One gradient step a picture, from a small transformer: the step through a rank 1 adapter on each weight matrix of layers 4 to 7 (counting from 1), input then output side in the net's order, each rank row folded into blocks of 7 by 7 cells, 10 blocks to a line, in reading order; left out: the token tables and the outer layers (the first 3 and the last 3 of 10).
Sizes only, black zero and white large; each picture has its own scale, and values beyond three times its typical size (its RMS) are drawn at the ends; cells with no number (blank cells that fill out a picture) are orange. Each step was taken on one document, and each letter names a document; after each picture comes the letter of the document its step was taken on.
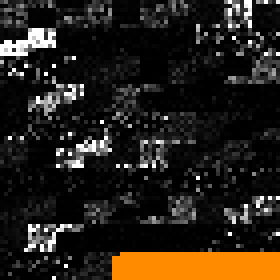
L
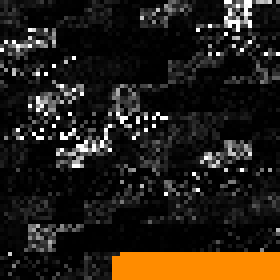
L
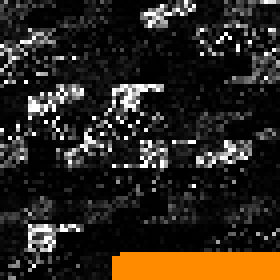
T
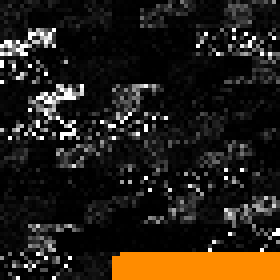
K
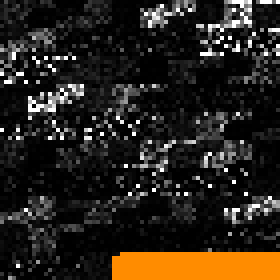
T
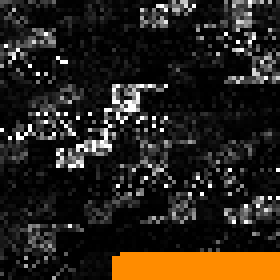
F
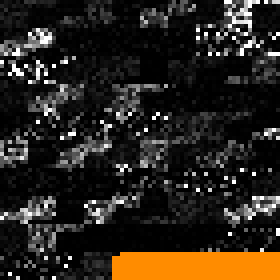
L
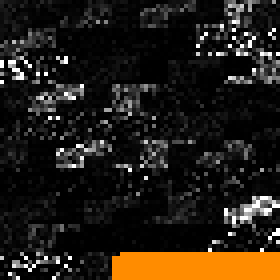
K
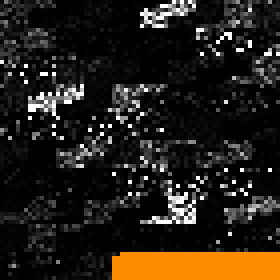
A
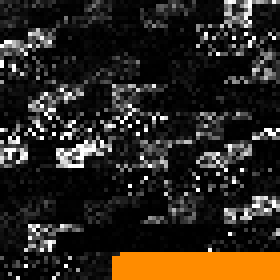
K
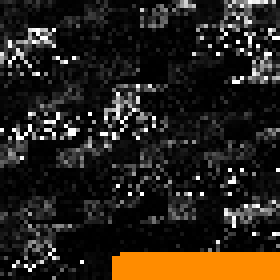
F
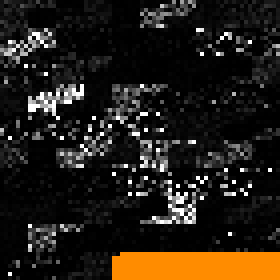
A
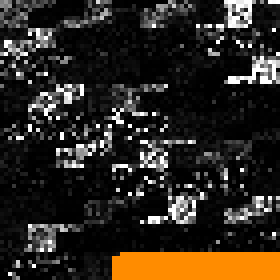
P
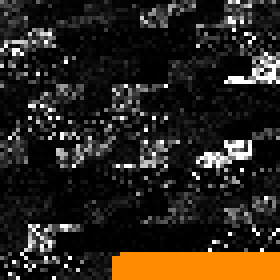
K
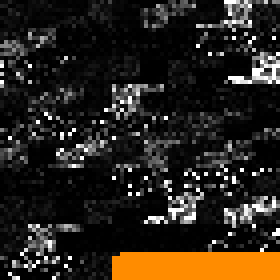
K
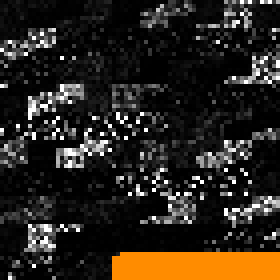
T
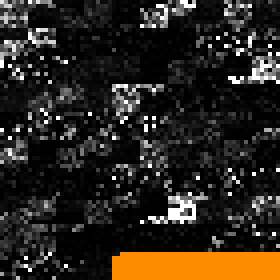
F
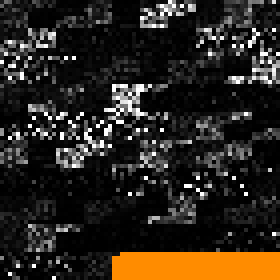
P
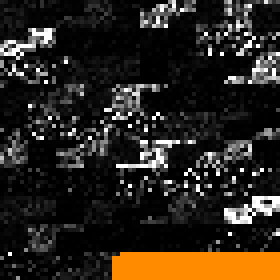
L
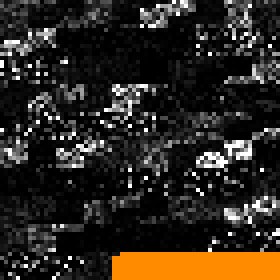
K
